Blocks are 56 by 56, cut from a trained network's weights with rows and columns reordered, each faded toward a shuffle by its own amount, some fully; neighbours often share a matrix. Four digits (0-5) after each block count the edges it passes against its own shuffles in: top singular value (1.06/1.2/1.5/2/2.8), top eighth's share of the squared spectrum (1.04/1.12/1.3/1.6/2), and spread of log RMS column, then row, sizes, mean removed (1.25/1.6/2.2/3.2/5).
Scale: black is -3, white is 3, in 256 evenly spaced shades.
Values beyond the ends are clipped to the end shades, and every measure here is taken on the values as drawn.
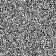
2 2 0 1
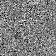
0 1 0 0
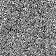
2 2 0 0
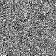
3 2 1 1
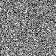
2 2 0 0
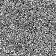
0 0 0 0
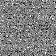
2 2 1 0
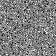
0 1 0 0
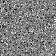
1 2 0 0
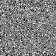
0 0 0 0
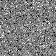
0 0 0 0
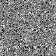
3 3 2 2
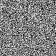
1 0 0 0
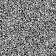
0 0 0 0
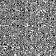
2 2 0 2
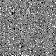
1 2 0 1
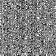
2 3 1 2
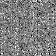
2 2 1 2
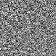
3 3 1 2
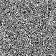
1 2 0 0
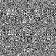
3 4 0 2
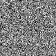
2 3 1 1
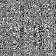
2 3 1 2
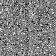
1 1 0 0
